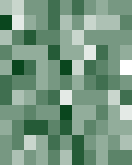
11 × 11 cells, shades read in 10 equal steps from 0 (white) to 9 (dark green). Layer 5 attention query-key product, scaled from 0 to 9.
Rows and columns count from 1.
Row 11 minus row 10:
0 -3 3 0 -1 -2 0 1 0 1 3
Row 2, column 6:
3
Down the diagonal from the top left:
3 1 8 4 5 6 5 4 5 5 6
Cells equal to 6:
22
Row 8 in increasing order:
1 4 4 4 5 5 5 5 6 6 9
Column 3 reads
5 4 8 4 7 6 4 6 8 2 5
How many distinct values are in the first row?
5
